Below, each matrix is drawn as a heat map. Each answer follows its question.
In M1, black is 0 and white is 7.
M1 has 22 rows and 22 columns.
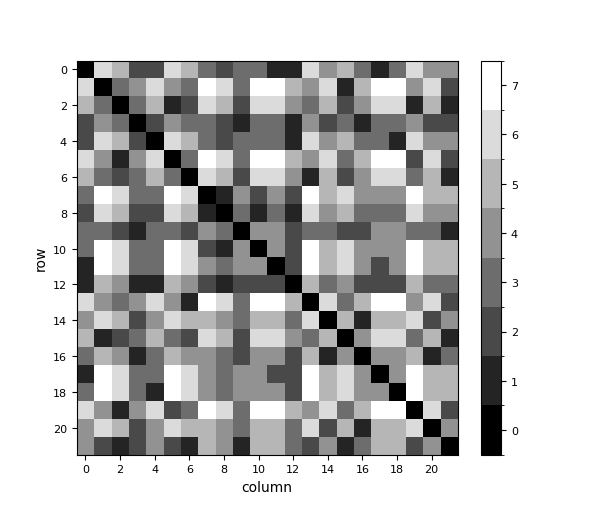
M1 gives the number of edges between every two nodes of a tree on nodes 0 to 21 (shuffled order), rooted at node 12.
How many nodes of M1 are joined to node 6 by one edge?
2
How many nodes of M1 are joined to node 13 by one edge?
1
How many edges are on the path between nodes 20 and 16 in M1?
1
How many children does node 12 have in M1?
4
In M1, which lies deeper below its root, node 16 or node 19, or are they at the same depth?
node 19
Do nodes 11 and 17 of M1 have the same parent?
yes
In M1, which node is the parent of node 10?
8
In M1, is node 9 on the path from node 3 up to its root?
no
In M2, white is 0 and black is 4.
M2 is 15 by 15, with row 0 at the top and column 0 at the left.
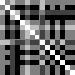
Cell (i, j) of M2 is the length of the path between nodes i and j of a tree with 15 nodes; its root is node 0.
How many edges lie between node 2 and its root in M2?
1
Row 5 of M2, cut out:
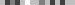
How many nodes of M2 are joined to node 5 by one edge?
8
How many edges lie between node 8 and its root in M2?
1
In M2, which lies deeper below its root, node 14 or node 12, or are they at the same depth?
the same depth
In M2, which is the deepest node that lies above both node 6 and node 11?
5
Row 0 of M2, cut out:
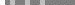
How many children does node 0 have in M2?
3
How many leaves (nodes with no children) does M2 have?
11
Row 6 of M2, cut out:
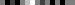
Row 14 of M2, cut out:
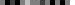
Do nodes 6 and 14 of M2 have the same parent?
yes
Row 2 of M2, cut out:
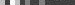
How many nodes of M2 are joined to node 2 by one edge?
2
